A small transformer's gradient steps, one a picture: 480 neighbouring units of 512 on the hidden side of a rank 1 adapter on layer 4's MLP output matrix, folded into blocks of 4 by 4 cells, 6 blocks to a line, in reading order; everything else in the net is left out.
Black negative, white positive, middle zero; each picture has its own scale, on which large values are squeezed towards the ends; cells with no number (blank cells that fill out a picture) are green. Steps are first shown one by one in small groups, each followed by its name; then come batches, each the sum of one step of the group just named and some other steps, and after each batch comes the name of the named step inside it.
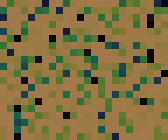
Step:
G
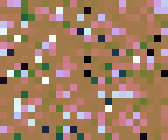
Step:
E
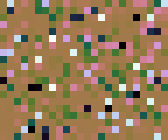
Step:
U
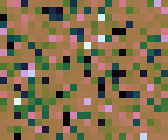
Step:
E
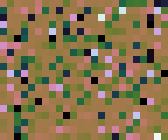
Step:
G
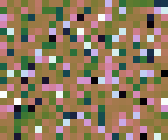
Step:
G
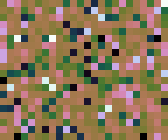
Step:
E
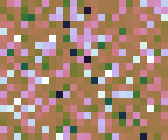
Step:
E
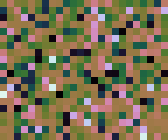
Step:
G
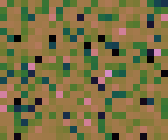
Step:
G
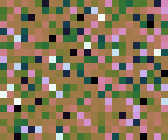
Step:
G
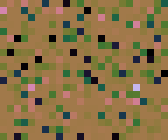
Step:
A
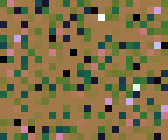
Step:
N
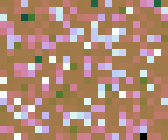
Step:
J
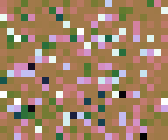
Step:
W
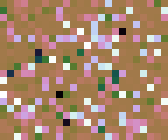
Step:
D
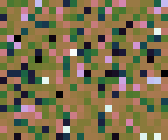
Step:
A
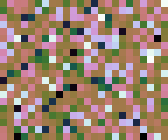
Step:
D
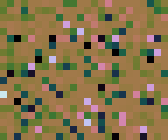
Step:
D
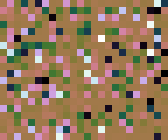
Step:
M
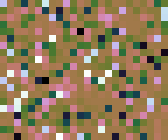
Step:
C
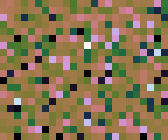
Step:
M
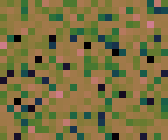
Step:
M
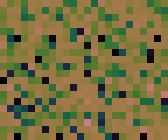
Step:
C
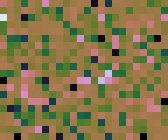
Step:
C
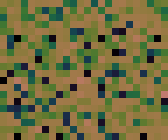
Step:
C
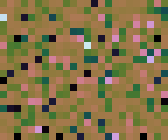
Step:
M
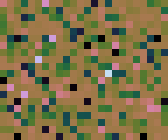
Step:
C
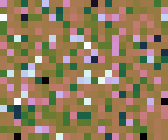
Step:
C
